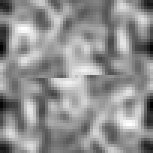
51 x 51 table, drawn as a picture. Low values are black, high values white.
It looks the same turned upside down. No overall slope runs across the table. There are no lone odd cells.
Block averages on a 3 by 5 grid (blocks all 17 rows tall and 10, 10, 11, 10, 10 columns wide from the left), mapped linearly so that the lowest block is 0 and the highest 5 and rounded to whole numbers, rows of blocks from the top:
13110 | 10501 | 01131
